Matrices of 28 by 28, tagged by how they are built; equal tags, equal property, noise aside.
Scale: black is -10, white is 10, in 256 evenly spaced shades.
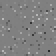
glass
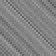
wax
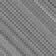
wax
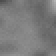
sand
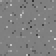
glass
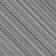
wax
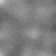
sand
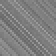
wax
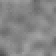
sand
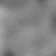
sand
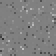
glass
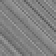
wax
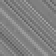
wax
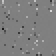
glass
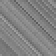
wax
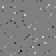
glass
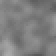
sand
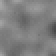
sand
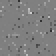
glass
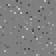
glass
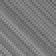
wax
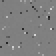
glass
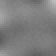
sand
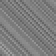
wax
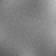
sand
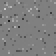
glass
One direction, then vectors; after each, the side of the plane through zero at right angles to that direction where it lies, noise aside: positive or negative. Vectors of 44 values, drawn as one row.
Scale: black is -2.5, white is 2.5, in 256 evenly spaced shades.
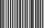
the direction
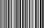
positive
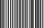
positive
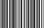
negative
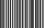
positive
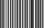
positive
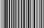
negative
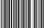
negative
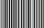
negative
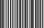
positive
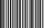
positive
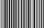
negative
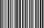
positive
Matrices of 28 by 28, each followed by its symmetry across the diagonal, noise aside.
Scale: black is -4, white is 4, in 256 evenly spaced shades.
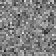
neither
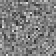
symmetric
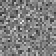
symmetric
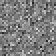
symmetric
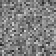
neither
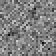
symmetric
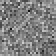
symmetric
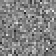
neither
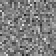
neither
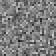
symmetric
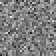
neither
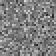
neither
